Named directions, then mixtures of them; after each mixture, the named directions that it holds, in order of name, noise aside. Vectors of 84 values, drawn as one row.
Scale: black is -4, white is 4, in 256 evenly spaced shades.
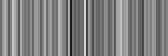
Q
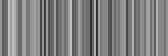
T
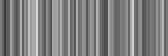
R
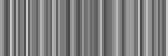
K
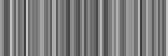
K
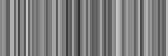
K, Q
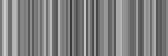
Q, R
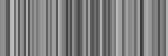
K, Q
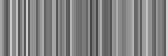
K, T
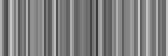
K, T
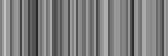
R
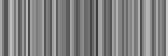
K, T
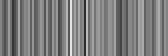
Q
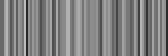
K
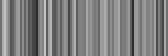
R, T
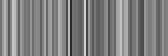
Q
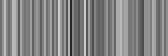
Q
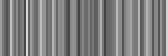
K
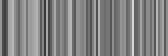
R, T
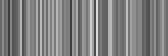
R, T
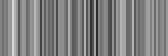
Q, T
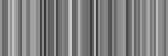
T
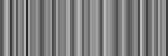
K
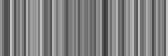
K, R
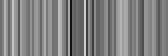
Q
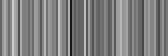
Q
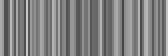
K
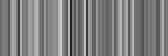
Q, R
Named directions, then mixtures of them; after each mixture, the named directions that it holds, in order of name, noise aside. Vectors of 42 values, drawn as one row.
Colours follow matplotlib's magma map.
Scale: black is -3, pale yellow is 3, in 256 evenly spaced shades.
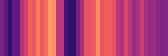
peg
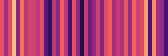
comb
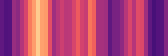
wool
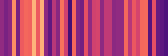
comb, wool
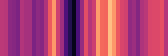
peg, wool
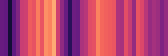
peg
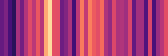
comb, peg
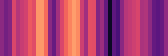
peg, wool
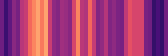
wool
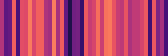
comb, peg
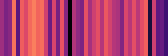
comb, peg, wool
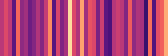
comb, peg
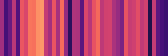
comb, peg, wool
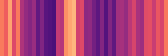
peg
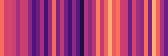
comb, peg, wool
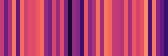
comb, peg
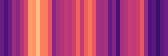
wool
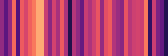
comb, peg, wool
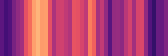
wool
